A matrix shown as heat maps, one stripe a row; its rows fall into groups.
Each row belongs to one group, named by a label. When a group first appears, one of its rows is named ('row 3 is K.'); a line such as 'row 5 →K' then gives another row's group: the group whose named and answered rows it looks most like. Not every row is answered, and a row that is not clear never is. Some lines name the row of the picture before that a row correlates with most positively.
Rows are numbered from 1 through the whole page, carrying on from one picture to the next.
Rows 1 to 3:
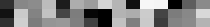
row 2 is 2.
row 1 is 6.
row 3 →2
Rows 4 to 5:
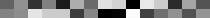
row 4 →6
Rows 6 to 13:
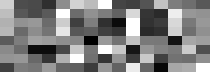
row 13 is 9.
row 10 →9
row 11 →6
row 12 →2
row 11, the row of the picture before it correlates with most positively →4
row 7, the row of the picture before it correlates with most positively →5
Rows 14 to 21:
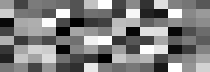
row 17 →6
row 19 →6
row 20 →2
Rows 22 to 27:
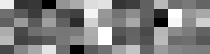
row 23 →9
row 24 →9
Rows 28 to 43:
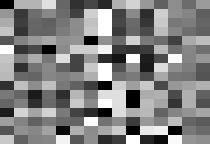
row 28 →2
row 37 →2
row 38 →6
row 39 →6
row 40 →2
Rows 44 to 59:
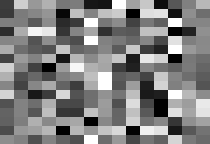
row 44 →2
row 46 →9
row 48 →9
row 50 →6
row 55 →9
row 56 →9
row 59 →9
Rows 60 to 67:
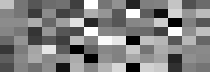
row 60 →9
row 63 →9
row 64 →6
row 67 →6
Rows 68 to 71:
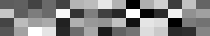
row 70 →6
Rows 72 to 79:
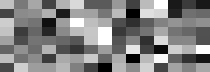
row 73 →6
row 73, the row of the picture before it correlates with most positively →70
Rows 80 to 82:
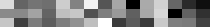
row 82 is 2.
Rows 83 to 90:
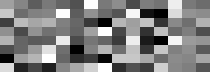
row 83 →9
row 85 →2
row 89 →2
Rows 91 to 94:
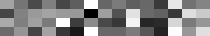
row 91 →9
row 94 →9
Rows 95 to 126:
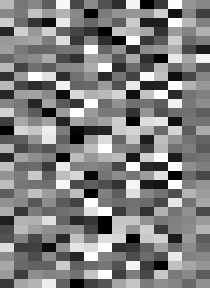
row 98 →2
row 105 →6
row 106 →9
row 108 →6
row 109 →2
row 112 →6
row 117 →9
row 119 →2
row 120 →2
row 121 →6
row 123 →9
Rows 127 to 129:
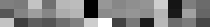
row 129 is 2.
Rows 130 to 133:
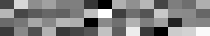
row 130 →2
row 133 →9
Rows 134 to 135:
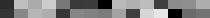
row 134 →2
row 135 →6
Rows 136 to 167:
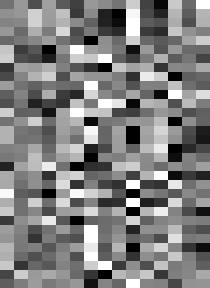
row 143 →2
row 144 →6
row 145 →9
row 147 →6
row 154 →2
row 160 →2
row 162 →9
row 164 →9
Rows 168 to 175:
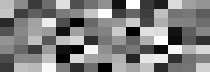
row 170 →2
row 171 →6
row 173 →9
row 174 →6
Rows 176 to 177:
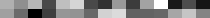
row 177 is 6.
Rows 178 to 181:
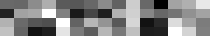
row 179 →2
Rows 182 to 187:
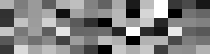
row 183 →6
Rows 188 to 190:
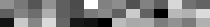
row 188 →9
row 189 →9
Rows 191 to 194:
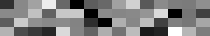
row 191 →2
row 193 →2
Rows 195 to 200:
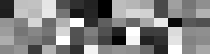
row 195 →2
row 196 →2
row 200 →9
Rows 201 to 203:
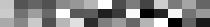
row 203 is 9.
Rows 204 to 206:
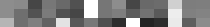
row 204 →9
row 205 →9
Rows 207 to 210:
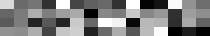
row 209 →6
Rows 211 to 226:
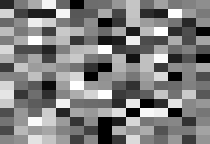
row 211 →2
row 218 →2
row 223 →6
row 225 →2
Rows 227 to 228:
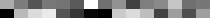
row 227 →9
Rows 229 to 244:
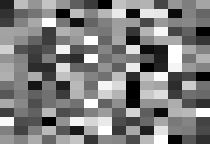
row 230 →6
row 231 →2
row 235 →9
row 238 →6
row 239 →6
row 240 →9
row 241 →9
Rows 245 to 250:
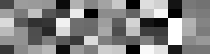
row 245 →6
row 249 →9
